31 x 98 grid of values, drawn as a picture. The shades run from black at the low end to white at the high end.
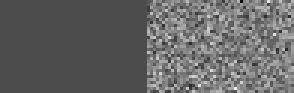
It is made of 1 by 2 panels. Panel 1,1: low, flat. Panel 1,2: middling, fine-grained, strong in contrast.
